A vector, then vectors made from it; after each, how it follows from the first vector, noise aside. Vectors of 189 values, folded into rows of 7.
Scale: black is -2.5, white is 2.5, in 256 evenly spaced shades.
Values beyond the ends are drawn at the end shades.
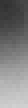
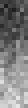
copied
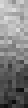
negated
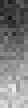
copied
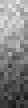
negated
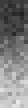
copied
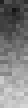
copied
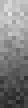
negated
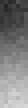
copied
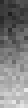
copied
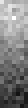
negated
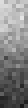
negated
